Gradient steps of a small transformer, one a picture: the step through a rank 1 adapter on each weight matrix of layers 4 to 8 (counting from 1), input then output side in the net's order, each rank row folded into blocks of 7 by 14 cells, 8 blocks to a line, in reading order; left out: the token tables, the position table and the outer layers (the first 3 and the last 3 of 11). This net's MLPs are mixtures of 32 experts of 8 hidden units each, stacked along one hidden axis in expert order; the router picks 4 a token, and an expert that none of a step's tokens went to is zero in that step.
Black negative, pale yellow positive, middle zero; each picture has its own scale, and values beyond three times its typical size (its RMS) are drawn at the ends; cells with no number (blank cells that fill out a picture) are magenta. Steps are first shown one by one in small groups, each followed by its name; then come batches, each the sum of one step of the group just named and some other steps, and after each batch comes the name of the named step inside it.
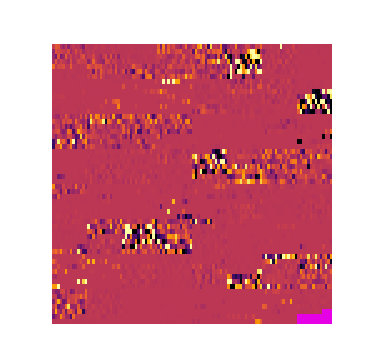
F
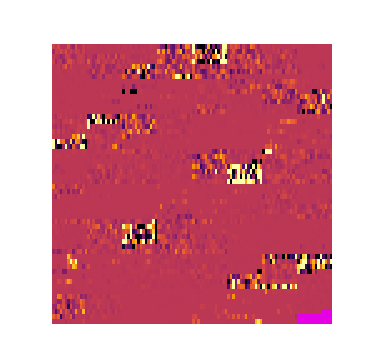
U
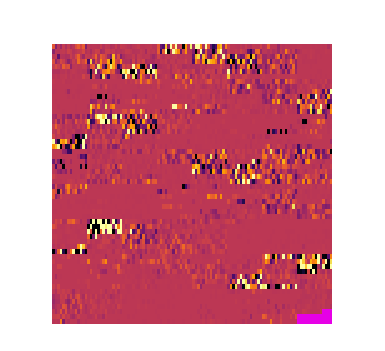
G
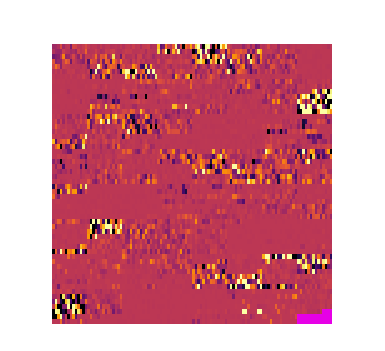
G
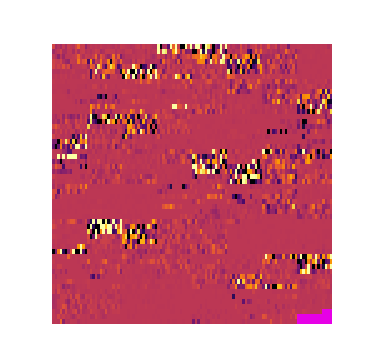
G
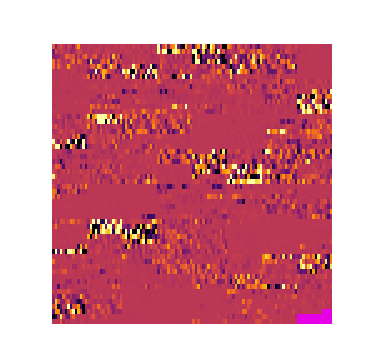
G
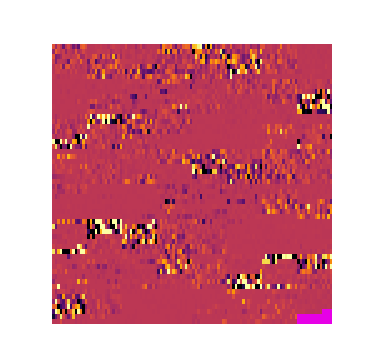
F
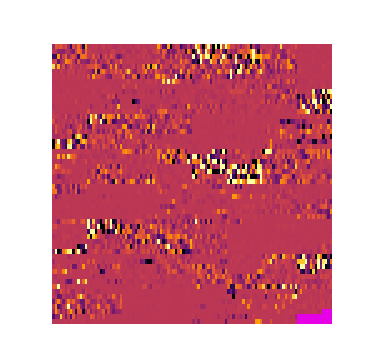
F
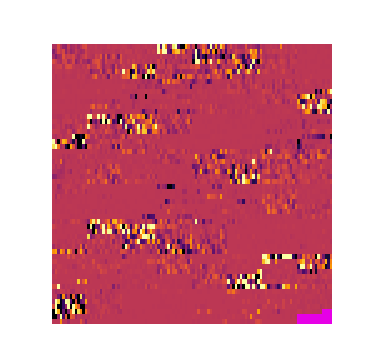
F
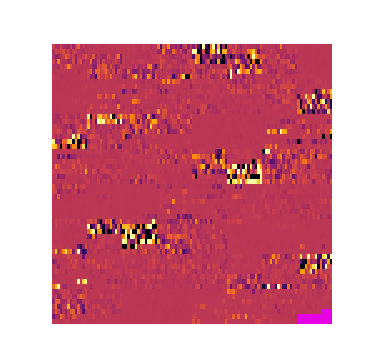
F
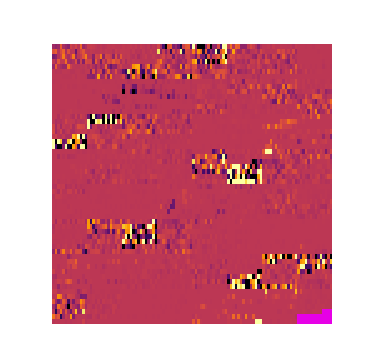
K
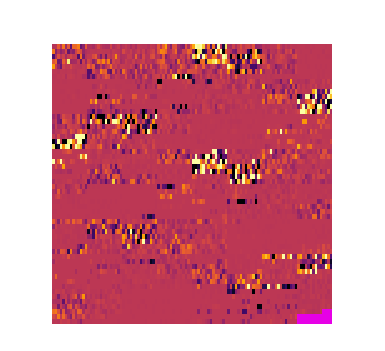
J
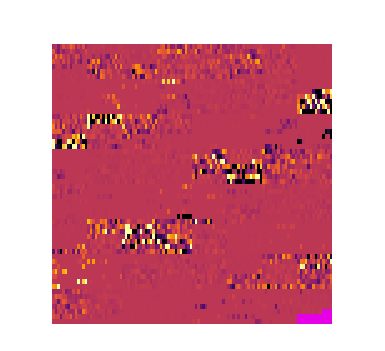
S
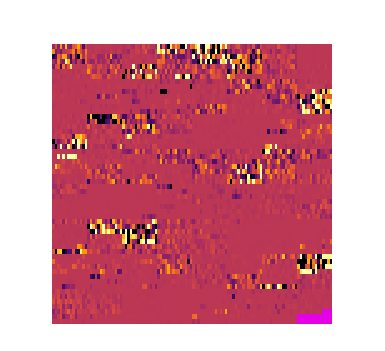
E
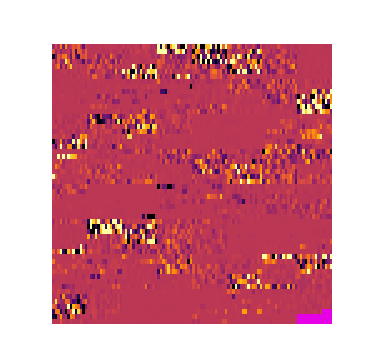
E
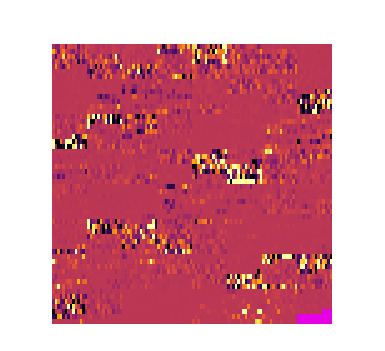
K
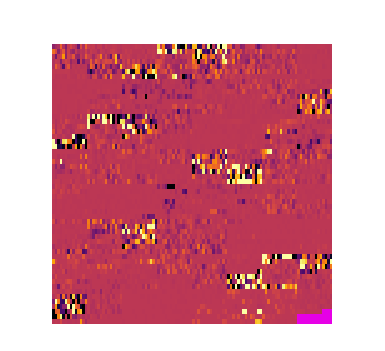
K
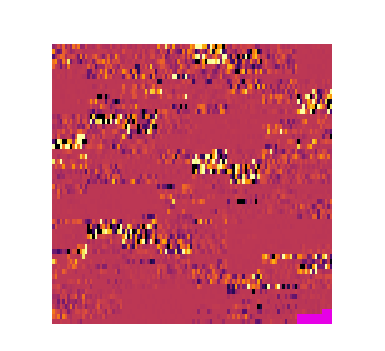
J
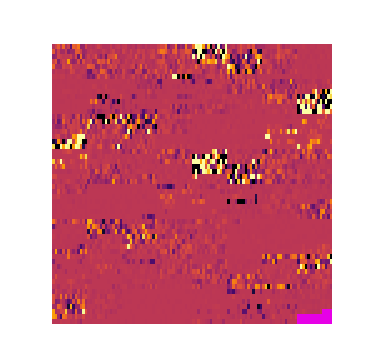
J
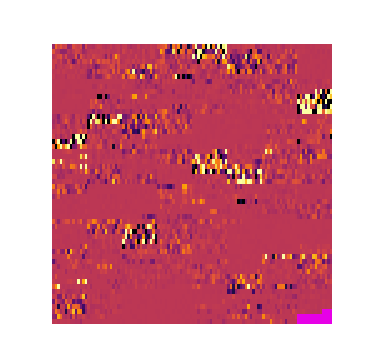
J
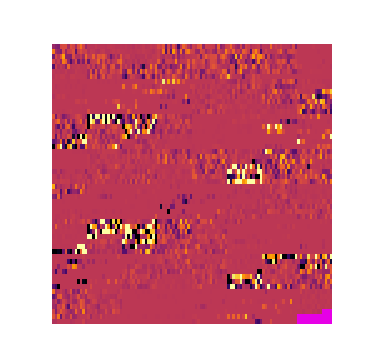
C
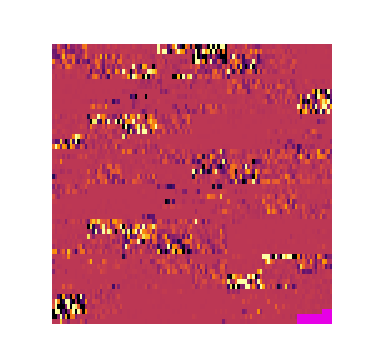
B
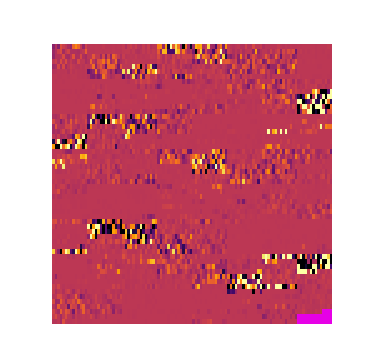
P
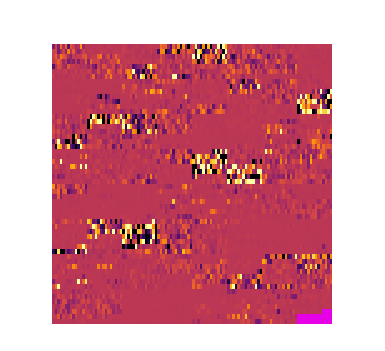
C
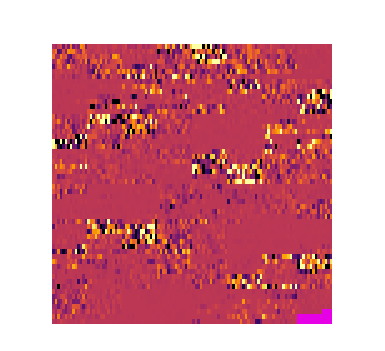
C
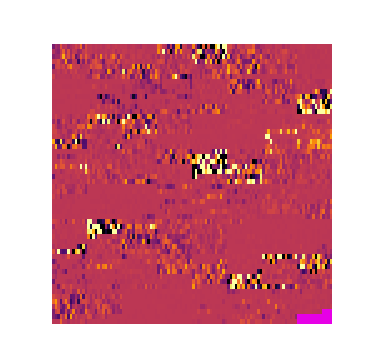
B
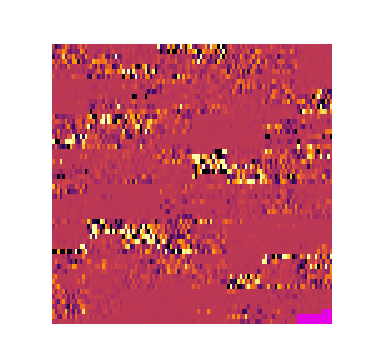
C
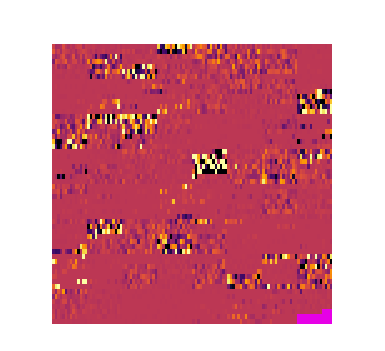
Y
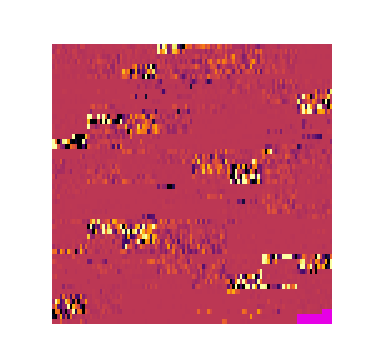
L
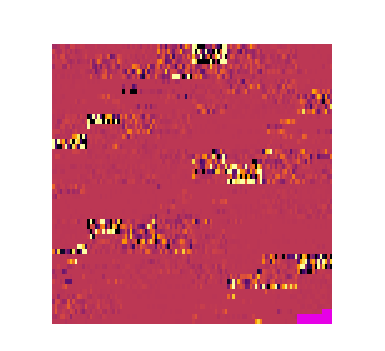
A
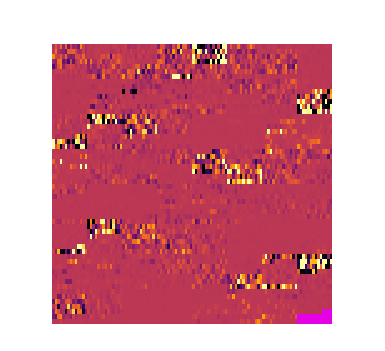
A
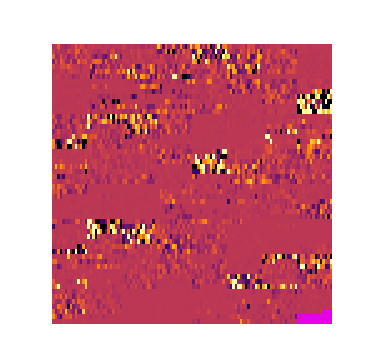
Y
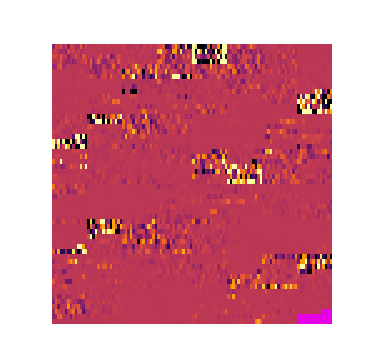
A
